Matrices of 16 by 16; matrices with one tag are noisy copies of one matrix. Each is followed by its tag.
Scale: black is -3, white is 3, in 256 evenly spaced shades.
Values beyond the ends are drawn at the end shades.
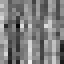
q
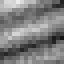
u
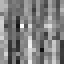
q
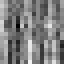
q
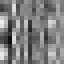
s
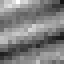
u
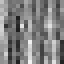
q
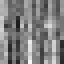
q
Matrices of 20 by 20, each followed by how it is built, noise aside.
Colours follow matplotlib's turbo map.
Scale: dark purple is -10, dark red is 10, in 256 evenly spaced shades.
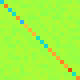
diagonal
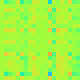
low rank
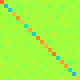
diagonal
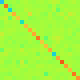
diagonal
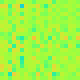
low rank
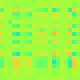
low rank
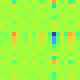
low rank
